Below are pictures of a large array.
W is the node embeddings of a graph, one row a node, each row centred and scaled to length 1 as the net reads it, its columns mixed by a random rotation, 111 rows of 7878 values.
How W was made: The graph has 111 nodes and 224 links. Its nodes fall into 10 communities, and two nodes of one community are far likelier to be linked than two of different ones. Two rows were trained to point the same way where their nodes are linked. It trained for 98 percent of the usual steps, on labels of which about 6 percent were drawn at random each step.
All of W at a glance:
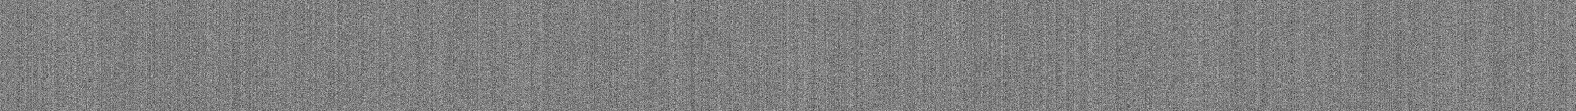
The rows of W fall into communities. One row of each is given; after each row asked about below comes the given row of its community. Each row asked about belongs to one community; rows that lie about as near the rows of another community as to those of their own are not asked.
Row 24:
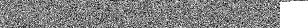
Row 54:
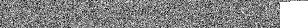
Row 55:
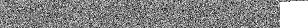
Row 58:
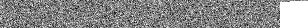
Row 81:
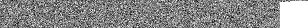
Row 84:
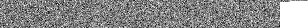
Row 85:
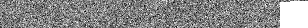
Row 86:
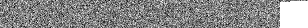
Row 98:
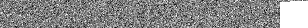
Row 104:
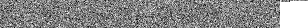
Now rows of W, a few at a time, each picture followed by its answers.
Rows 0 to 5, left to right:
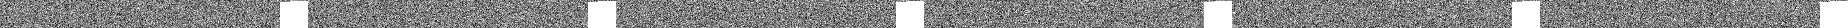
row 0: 81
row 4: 98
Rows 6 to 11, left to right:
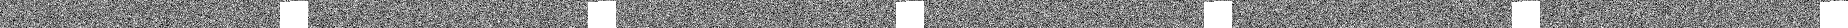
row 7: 81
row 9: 58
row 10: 98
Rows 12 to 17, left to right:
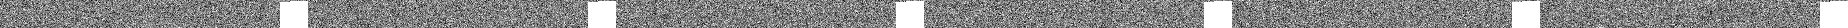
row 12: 58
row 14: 104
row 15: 86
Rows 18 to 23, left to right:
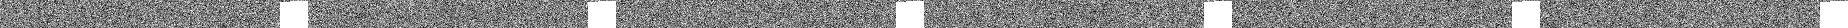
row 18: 104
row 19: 55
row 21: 54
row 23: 24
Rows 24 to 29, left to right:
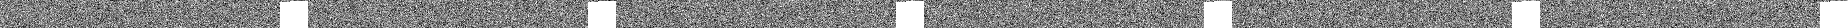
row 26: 85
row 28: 86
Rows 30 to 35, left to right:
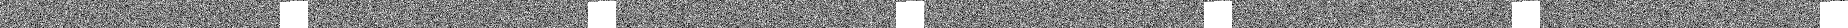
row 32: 81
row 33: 104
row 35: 85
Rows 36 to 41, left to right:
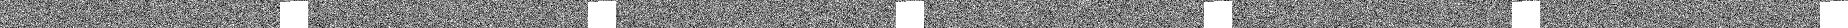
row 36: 24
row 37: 81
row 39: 85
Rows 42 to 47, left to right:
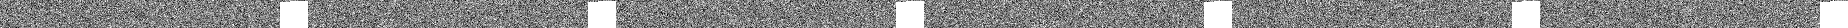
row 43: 85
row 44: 55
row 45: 98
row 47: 104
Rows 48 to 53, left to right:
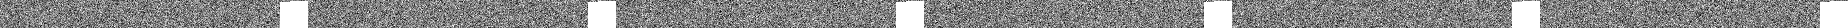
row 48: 24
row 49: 54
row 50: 85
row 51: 84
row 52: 98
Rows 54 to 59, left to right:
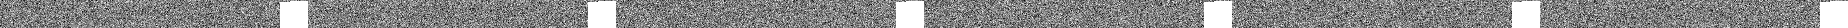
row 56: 86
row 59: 104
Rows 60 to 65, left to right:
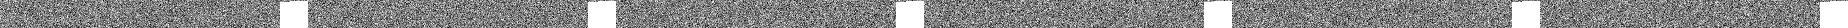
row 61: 58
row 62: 58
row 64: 86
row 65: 98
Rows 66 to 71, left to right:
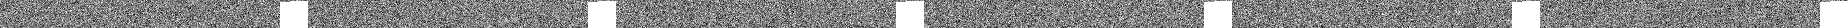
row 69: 98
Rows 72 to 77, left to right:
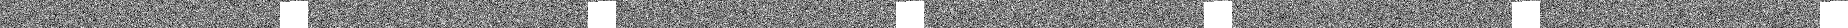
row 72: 81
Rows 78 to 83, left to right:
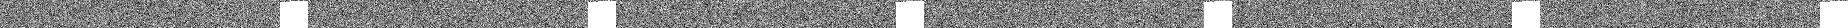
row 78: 54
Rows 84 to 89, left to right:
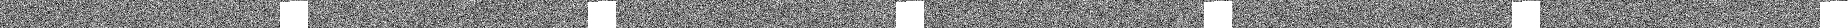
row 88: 104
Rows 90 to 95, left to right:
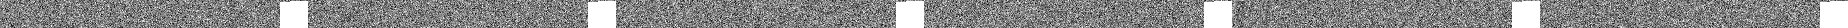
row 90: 81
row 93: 58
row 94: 54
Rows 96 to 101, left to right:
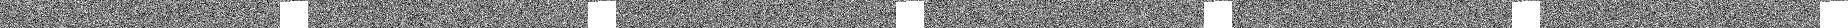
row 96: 54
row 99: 54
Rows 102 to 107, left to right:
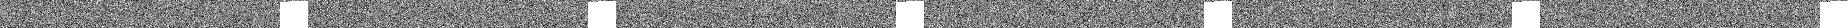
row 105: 58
